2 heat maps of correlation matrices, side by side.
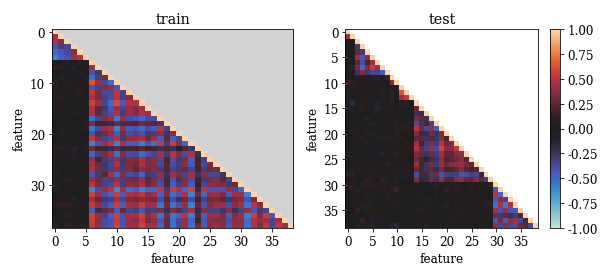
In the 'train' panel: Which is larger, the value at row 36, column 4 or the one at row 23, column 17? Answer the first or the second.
the first
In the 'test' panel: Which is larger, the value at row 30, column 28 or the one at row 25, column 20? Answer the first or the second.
the second
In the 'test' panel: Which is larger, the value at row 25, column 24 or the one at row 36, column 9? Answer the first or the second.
the first
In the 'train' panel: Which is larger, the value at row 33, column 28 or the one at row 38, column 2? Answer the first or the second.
the second
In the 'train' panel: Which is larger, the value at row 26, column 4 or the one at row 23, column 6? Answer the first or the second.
the second
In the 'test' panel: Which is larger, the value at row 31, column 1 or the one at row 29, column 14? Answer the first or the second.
the second
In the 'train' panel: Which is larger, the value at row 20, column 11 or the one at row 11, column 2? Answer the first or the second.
the first
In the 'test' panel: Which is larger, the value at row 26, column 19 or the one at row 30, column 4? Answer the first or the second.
the first
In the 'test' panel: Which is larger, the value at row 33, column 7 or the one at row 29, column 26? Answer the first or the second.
the second
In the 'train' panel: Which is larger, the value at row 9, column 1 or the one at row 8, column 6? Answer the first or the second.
the first
